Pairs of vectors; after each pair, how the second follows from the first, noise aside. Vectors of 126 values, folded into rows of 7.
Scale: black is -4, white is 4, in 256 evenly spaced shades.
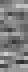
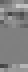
partly zeroed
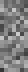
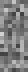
shuffled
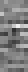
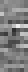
copied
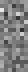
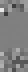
partly zeroed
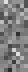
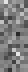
copied
